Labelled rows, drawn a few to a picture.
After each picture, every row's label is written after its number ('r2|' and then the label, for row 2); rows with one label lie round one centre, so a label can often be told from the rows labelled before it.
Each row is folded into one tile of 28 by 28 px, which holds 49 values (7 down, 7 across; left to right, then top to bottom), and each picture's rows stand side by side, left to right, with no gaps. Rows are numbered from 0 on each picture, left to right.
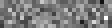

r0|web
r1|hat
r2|web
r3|web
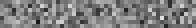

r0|hat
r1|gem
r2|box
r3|hat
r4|hat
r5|web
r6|gem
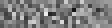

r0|web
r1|box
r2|gem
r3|hat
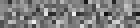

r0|web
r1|box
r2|box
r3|box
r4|box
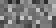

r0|web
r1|web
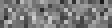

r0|web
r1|hat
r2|web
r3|web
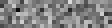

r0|gem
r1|hat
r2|hat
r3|box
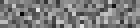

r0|box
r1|web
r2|box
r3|gem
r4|gem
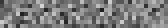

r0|box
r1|gem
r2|gem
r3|gem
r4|web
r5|hat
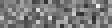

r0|web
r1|web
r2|box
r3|gem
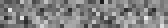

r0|web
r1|hat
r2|hat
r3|web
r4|hat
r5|hat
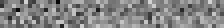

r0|gem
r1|gem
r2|box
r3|hat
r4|hat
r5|gem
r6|hat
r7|hat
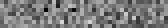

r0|hat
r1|gem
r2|gem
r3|box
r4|web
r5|web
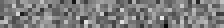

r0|box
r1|hat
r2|web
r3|box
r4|web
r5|web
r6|gem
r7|box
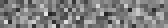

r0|gem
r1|box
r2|web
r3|box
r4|gem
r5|hat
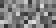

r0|box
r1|box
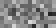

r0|hat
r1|box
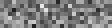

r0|hat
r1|box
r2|box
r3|hat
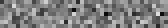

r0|box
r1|hat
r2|gem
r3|box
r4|box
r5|box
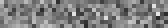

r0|hat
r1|hat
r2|box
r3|web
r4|hat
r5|box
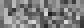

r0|hat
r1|box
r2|web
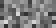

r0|box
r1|box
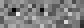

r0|hat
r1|hat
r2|web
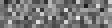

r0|web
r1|web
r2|web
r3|gem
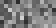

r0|web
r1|hat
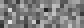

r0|web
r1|gem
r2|hat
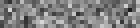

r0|web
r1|hat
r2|box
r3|hat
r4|gem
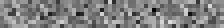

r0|hat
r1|box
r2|box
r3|gem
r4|box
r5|hat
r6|box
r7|box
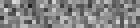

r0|hat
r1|gem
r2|hat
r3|hat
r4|gem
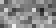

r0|hat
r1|hat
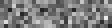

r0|box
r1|hat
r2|gem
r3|web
